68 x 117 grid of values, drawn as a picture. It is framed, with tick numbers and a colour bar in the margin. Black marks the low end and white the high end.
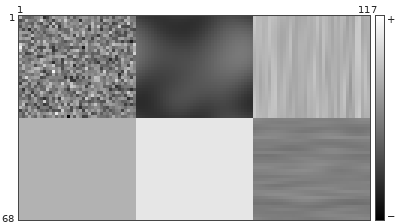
It is made of 2 by 3 panels. Panel 1,1: middling, fine-grained, strong in contrast. Panel 1,2: low, smooth. Panel 1,3: high, streaked downward, faint in contrast. Panel 2,1: high, flat. Panel 2,2: very high, flat. Panel 2,3: middling, streaked across, faint in contrast.
